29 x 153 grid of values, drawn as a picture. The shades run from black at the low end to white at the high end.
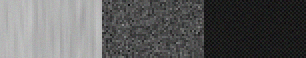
The table splits into one row of 3 panels. Panel 1,1: high, streaked downward, faint in contrast. Panel 1,2: low, fine-grained. Panel 1,3: very low, checkered, faint in contrast.
